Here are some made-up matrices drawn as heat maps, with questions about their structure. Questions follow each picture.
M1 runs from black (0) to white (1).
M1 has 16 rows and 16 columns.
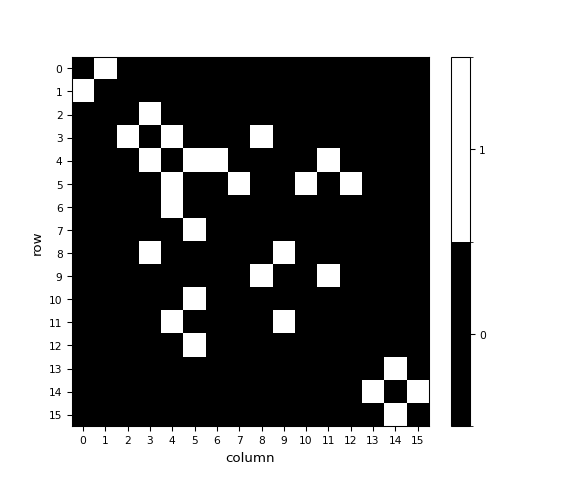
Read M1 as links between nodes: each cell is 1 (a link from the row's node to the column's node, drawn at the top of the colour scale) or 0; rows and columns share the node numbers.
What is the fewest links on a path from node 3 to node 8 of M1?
1
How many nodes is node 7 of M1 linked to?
1
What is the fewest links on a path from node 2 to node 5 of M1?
3
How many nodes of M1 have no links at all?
0
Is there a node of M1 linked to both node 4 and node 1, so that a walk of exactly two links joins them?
no
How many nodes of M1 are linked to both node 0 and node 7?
0
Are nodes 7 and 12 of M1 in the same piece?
yes
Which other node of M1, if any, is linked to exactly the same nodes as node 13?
node 15
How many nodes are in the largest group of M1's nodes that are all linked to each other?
2
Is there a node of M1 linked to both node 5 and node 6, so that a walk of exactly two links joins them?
yes
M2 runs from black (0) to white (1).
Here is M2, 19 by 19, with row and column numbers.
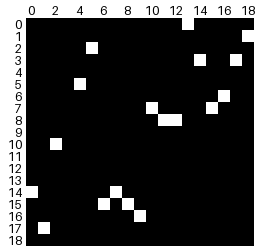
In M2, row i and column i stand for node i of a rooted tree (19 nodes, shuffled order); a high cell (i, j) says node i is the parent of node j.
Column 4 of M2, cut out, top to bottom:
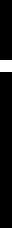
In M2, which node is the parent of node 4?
5
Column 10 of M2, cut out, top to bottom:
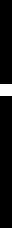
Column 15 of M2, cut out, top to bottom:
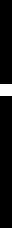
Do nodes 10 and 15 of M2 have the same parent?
yes
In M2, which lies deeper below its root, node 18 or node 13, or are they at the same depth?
the same depth
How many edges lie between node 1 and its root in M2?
2
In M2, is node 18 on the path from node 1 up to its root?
no
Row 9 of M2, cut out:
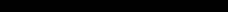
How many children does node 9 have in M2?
0
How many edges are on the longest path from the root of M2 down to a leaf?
6
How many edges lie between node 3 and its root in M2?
0
